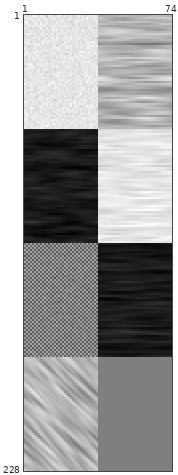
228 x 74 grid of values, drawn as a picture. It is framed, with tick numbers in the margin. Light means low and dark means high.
The table splits into 4 rows of 2 panels. Panel 1,1: very low, fine-grained, faint in contrast. Panel 1,2: low, streaked across. Panel 2,1: very high, streaked across, faint in contrast. Panel 2,2: very low, streaked across, faint in contrast. Panel 3,1: middling, checkered, strong in contrast. Panel 3,2: very high, streaked across, faint in contrast. Panel 4,1: low, slanting down to the right. Panel 4,2: middling, flat.
